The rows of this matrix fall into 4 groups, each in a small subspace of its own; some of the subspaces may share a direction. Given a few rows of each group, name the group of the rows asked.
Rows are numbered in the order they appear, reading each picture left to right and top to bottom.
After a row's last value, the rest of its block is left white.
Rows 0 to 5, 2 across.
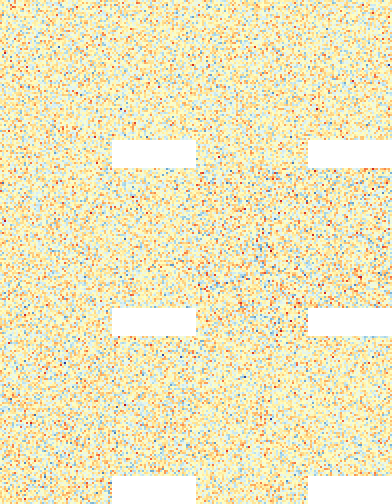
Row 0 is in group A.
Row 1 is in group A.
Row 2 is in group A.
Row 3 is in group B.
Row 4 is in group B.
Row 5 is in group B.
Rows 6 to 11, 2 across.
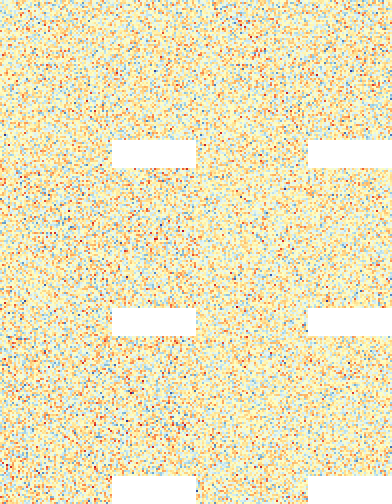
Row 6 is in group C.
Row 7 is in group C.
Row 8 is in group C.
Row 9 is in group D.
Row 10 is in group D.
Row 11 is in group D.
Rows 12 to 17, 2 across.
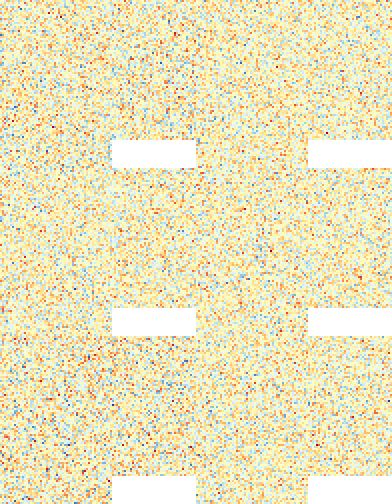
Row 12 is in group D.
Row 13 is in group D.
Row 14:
D
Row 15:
B
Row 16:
A
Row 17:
A
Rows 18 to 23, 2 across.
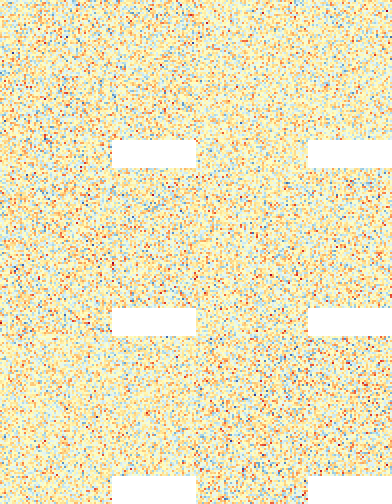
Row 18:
B
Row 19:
B
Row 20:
D
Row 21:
D
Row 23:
A
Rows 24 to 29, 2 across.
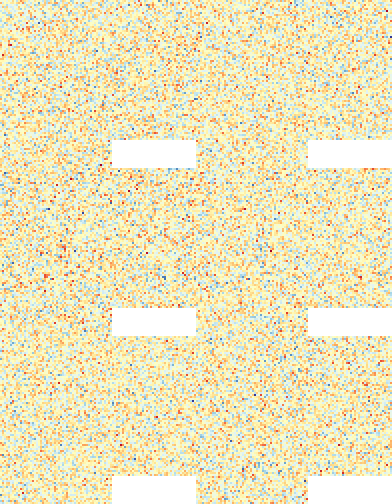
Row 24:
C
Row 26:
B
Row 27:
B
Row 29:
A
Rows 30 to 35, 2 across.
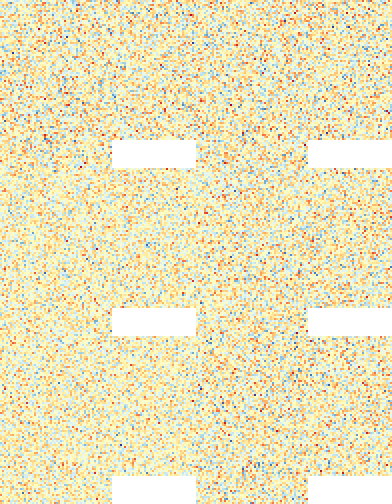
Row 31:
A
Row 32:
C
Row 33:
C
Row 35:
A
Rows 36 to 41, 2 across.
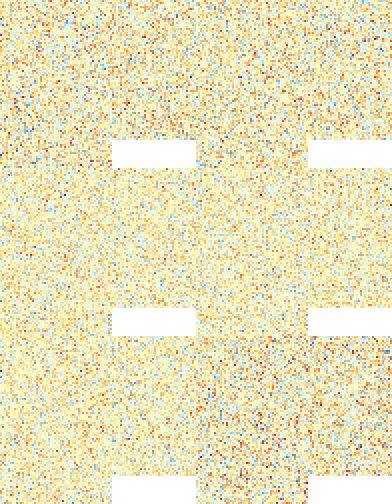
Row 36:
D
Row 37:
A
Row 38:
B
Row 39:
B
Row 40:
D
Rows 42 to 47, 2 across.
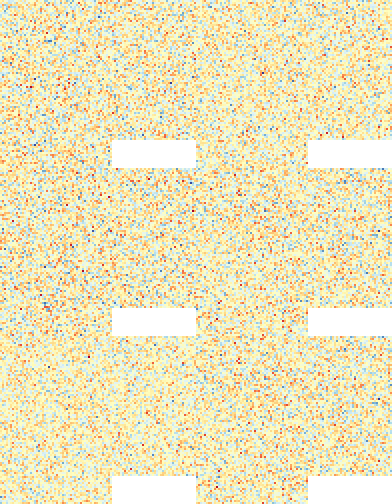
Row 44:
B
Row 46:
C
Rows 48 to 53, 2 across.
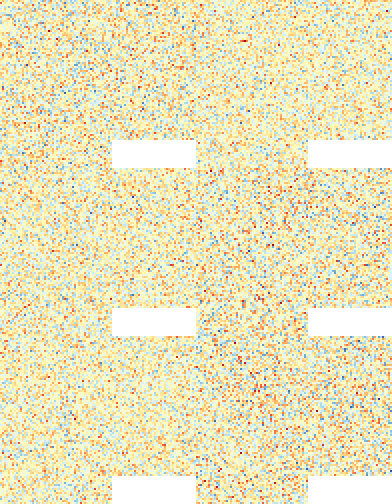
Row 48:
C
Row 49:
B
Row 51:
A
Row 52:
B
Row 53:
C
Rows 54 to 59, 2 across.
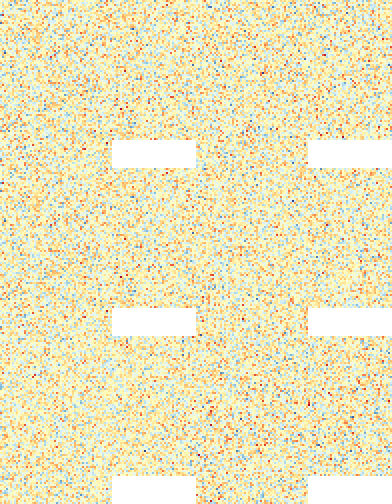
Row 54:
A
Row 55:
A
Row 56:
A
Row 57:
D
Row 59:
A
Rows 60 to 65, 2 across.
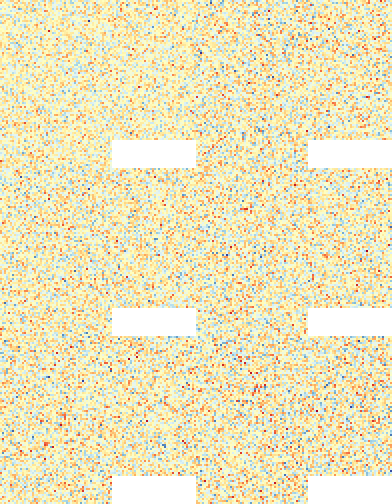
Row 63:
B
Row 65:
C
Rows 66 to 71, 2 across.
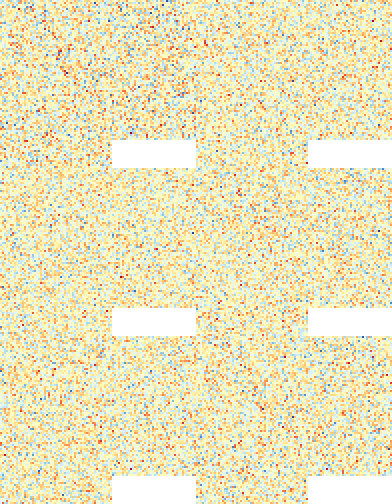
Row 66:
C
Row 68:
A
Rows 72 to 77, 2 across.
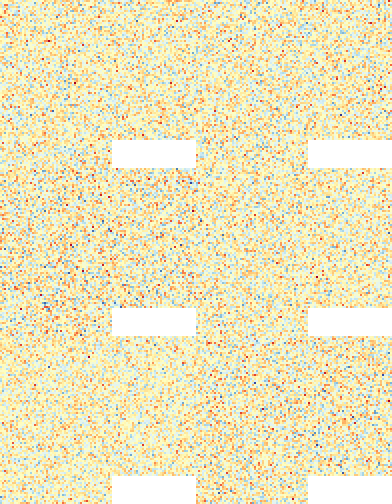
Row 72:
B
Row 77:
A
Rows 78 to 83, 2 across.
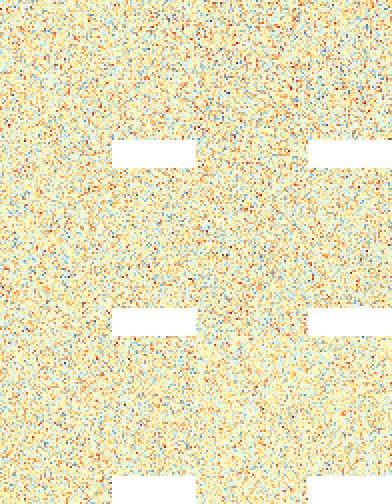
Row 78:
D
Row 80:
A
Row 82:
B
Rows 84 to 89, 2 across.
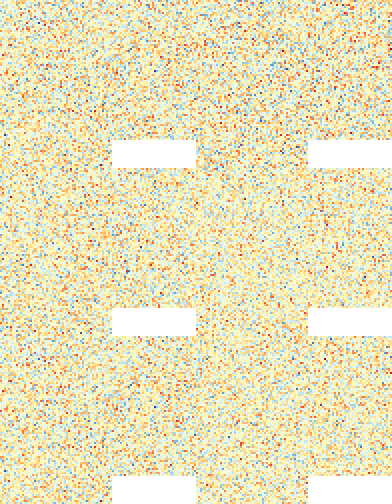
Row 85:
C
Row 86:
D
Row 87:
D
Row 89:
B
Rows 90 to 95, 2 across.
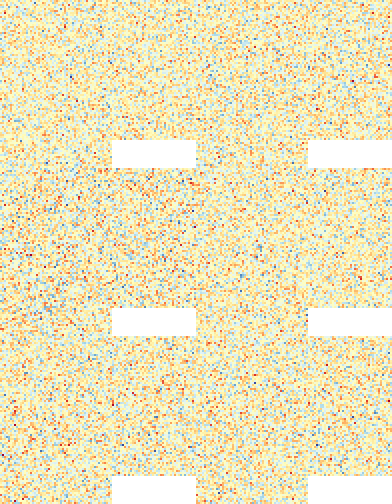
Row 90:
B
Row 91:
A
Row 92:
B
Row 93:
B
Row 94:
A
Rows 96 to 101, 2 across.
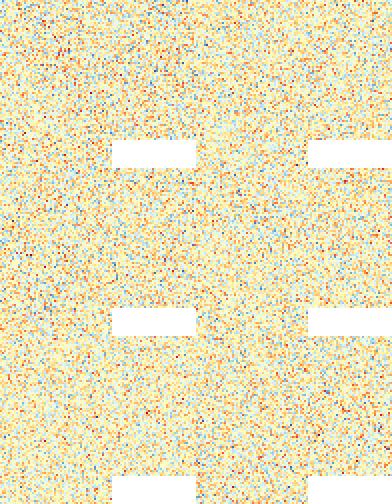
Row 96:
C
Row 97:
C
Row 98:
B
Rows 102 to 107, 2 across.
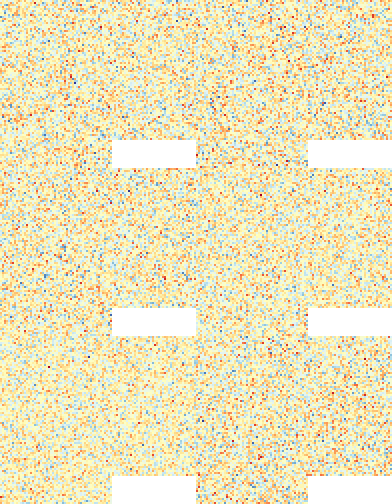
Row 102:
B
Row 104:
B
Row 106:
C
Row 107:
D
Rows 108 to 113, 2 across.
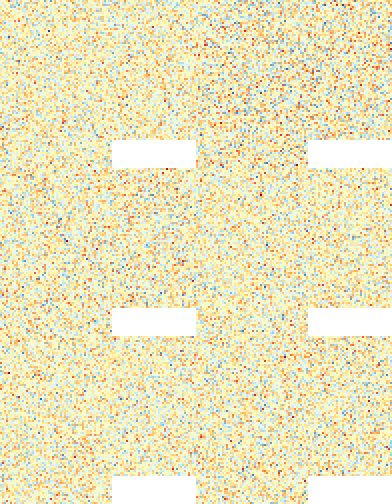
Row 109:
C
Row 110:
C
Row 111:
B
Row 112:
D
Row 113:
A
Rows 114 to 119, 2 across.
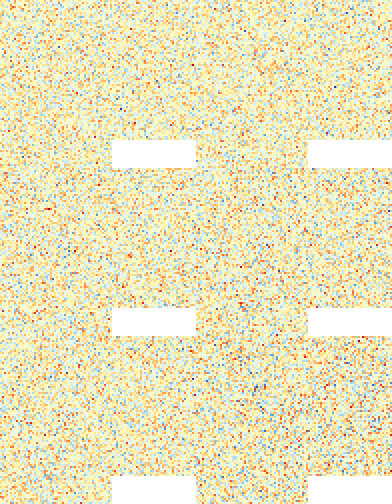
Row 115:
C
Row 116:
B
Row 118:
B
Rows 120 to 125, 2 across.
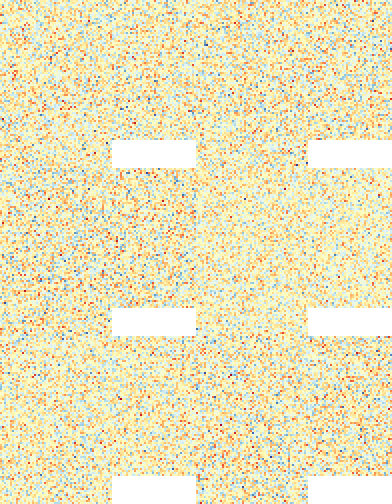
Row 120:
A
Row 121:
C
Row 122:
C
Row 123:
C
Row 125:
D
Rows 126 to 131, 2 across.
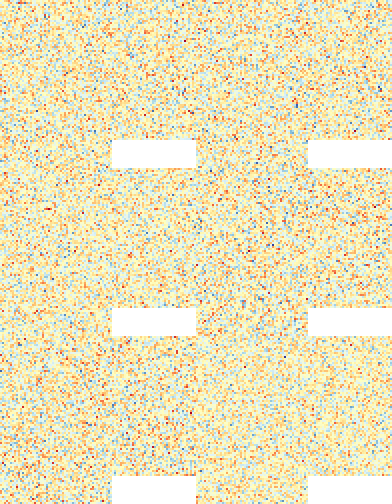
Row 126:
D
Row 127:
D
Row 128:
B
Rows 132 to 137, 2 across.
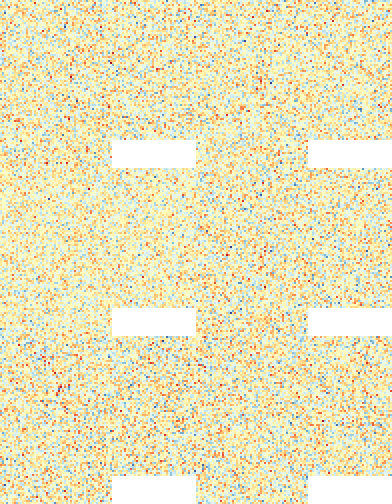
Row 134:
C
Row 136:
C
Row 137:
D
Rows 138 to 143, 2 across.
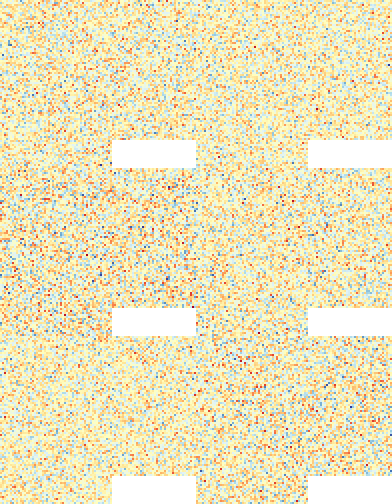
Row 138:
C
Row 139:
A
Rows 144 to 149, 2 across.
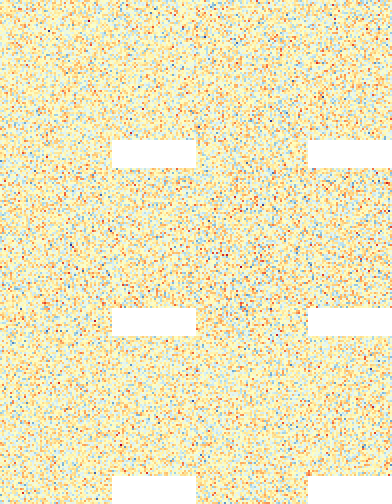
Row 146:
B
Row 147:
B
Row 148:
A
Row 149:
D
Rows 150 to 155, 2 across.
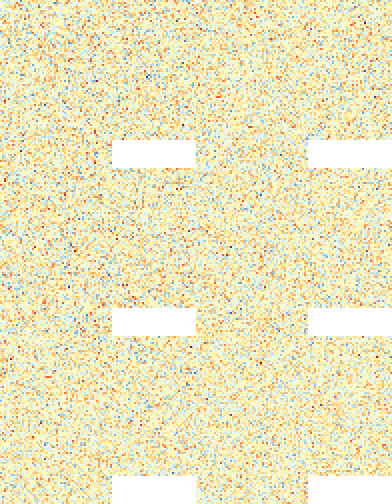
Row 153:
B
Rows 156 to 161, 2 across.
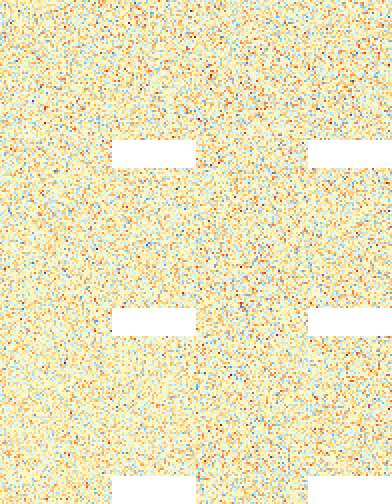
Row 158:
C
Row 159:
B
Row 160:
B
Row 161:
D
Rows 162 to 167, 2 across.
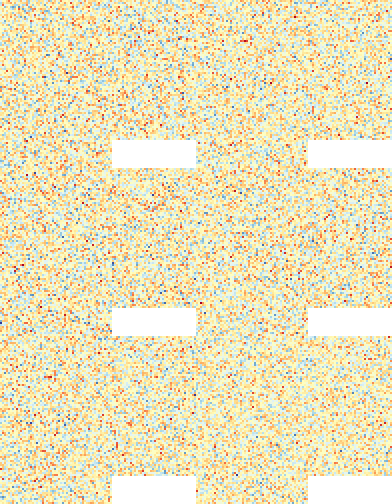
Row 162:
A
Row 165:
C
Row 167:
D
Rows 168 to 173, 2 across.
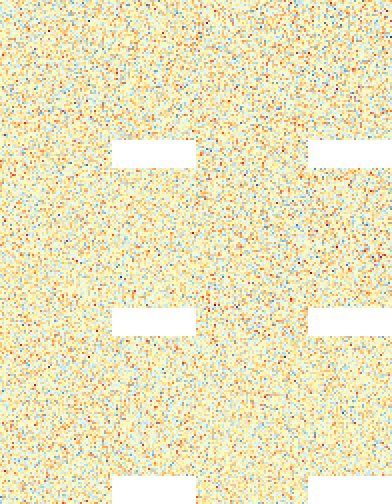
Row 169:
B
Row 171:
D
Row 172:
C
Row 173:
C
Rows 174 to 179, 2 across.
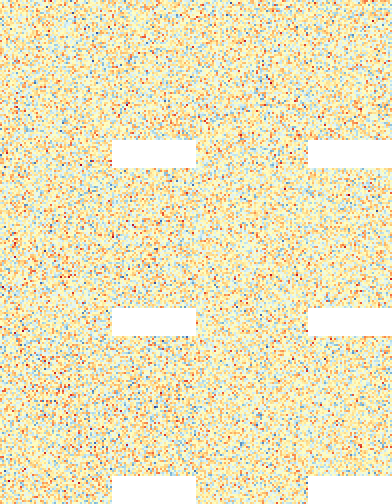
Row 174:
D
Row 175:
B
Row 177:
D
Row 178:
C
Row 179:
B
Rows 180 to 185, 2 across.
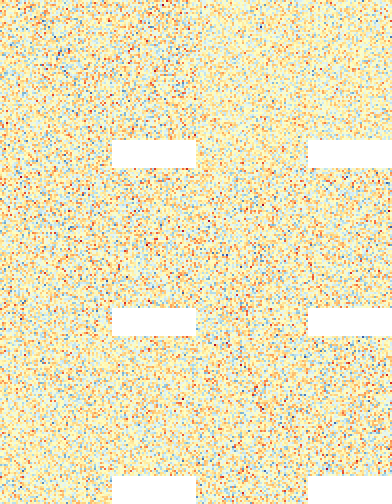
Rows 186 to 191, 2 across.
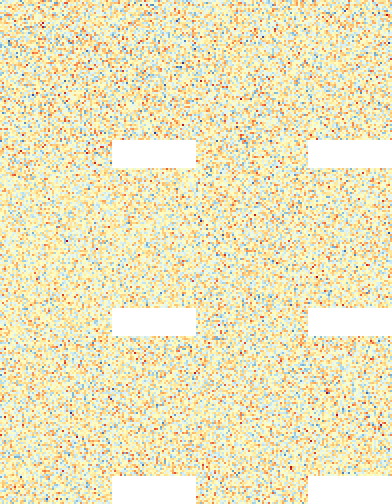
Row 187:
B
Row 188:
A
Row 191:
D
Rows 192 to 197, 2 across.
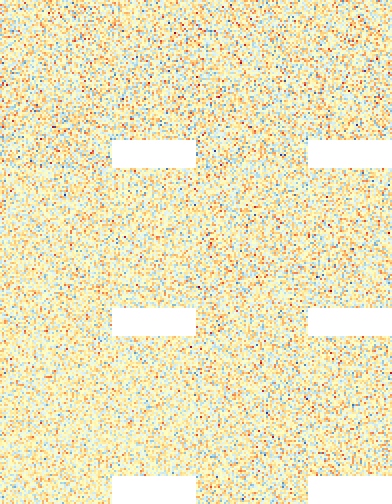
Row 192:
D
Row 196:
B
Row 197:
B
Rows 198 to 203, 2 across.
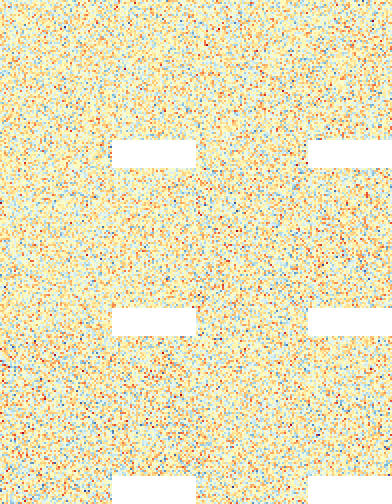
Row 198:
B
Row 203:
D
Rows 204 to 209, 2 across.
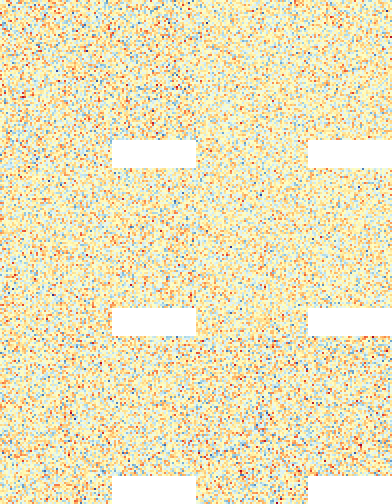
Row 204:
D
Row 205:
B
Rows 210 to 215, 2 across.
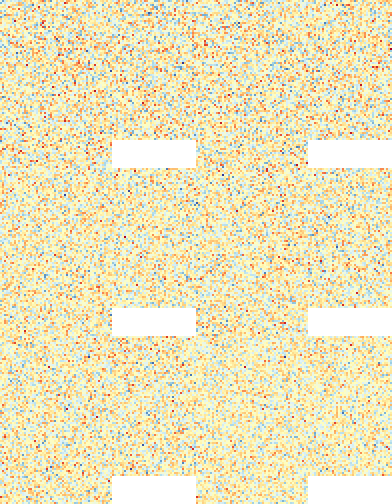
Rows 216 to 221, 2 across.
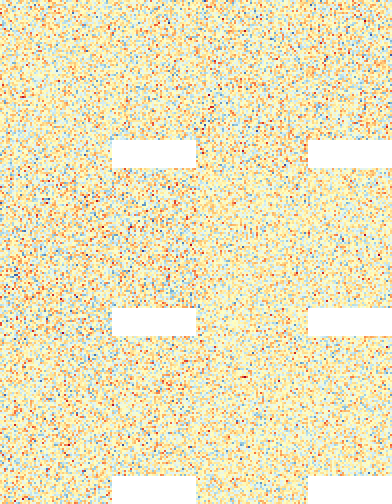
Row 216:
D
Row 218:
D
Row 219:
D
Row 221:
B
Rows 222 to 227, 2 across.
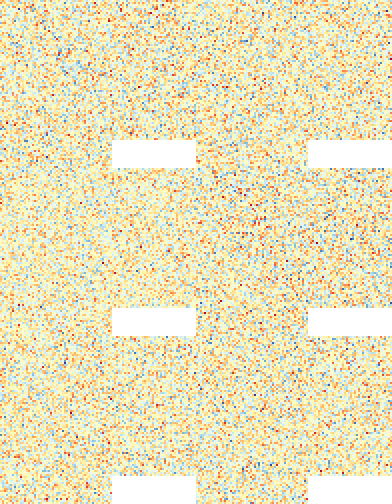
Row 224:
D
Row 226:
B
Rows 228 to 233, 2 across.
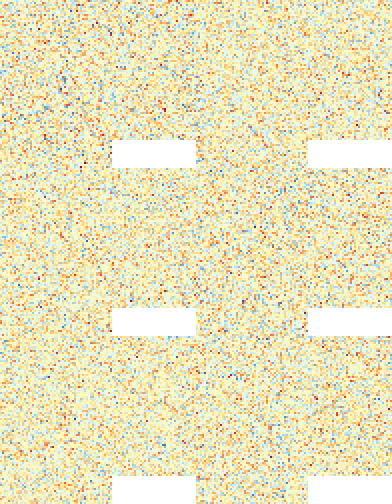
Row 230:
D
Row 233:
D
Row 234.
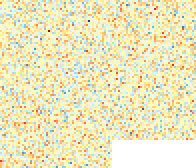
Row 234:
C
